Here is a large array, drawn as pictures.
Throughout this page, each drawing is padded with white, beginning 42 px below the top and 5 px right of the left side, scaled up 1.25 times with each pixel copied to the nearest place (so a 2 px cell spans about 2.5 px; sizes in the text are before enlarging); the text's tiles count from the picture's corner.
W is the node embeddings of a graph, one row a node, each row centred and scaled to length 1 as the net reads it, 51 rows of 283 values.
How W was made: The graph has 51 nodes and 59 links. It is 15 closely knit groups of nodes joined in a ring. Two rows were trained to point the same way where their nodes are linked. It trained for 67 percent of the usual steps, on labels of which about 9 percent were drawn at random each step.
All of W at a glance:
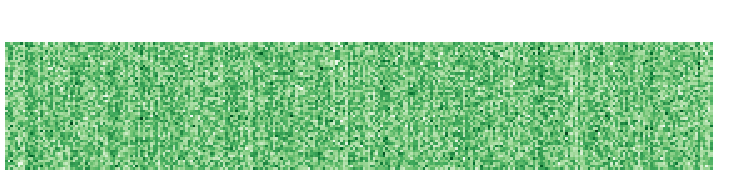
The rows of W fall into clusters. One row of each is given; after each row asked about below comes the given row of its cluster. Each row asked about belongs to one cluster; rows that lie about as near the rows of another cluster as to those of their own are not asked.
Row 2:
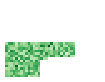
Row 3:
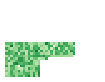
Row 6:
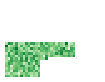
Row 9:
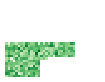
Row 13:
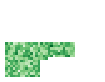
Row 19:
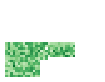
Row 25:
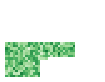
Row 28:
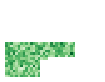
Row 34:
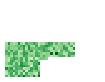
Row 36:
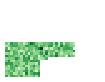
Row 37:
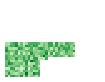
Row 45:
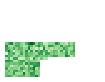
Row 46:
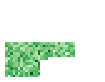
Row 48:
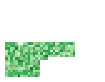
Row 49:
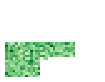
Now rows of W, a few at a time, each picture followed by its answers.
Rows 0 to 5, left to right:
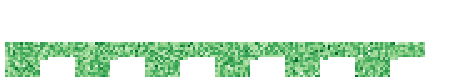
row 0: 19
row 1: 46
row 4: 6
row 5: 9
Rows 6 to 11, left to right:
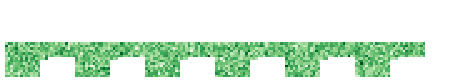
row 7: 36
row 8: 45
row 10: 28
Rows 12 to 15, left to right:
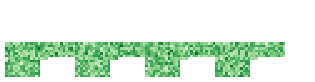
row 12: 9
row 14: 3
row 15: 9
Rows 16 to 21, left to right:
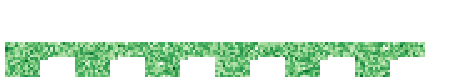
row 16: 46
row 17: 45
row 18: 48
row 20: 48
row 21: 36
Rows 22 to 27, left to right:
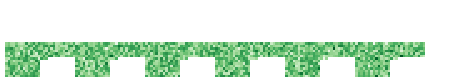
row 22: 46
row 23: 37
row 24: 34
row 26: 48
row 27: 2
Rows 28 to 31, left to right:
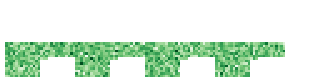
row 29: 49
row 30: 25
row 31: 36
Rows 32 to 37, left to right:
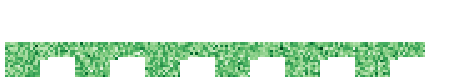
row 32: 3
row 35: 34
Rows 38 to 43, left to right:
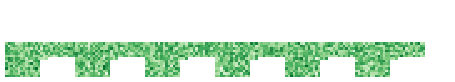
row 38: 25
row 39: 45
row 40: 37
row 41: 19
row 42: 34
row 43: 49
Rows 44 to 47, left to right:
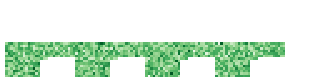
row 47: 13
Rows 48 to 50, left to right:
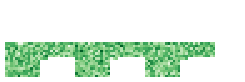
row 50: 13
